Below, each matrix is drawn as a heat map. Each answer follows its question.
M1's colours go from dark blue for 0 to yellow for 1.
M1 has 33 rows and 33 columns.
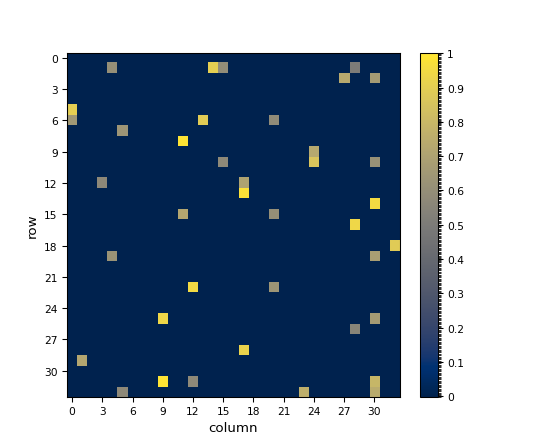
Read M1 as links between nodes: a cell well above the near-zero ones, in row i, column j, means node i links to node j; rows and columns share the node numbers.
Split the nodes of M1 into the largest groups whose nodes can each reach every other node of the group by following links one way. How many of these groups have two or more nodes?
0
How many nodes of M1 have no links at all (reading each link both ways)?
1
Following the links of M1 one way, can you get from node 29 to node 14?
yes
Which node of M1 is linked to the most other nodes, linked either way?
node 30
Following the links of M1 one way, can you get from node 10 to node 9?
no
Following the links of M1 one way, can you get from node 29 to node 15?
yes
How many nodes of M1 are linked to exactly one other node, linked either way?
9
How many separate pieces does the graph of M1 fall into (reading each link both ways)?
2
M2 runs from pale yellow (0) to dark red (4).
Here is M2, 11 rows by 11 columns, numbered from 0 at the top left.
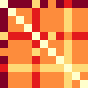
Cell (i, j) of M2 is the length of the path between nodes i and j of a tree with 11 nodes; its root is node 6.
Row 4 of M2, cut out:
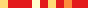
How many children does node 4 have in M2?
1
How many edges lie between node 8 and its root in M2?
1
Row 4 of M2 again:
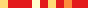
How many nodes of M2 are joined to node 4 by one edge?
2
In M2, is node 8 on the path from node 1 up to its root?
yes
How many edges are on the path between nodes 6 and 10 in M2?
2
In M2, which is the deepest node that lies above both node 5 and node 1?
8
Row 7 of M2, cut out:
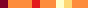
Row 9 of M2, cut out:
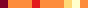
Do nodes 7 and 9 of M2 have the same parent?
yes
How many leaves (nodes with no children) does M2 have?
8
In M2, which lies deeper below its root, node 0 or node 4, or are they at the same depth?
node 0
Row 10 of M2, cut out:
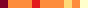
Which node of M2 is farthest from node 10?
0
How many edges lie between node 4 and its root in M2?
1
